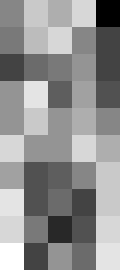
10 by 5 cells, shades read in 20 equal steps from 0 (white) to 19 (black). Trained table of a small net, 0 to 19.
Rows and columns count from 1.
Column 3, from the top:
6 3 10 12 8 8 12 11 16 8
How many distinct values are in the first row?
5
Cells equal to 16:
1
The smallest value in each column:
0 2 3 3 2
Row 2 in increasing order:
3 5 9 10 14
